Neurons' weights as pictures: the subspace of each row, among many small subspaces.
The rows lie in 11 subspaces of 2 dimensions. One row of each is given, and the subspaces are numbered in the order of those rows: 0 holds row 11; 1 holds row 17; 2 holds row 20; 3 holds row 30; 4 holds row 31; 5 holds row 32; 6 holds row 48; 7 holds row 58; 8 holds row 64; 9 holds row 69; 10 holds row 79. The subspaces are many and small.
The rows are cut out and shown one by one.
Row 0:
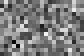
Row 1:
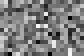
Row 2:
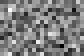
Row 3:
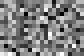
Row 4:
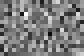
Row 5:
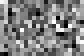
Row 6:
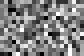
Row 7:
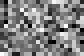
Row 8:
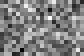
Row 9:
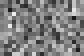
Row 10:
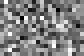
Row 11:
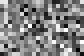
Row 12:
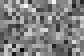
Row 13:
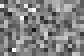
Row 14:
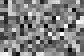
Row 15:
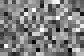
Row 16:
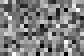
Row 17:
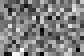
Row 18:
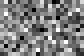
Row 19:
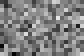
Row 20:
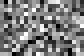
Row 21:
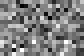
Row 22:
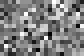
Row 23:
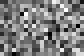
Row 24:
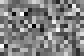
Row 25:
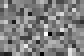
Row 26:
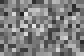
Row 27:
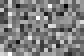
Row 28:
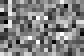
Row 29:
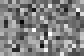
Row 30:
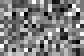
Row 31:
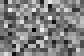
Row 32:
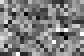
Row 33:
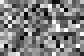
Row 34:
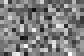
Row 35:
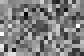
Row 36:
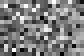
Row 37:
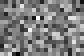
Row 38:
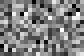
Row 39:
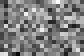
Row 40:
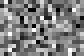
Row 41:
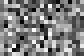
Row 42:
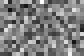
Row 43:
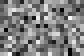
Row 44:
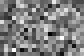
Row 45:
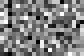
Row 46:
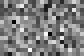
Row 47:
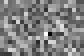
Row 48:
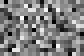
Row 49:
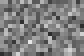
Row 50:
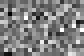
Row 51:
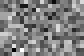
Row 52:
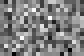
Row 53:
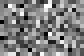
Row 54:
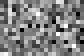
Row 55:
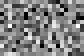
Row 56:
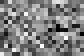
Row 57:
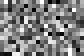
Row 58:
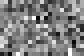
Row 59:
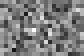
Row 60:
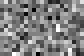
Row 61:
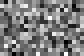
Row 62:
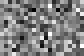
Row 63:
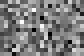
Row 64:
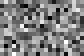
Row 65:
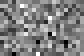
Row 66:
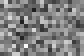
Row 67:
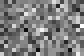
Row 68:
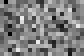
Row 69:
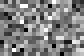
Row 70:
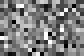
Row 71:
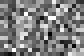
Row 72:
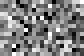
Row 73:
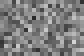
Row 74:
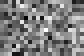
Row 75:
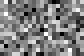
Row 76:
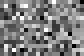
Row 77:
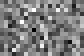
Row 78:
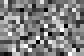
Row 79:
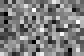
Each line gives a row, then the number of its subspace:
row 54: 3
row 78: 4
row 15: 10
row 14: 10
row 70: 8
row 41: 4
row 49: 9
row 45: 5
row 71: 2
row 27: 5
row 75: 10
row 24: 3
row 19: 0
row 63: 4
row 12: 1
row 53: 8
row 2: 1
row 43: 7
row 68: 6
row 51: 9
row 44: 9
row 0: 8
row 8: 1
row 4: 3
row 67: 10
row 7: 0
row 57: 2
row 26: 3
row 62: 4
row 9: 1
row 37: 7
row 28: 5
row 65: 8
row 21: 9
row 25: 2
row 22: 10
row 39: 0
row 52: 2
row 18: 10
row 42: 9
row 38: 3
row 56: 5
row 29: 4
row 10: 6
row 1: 7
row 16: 8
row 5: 3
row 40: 6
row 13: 6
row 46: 8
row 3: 2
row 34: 4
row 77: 4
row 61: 8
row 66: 4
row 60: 2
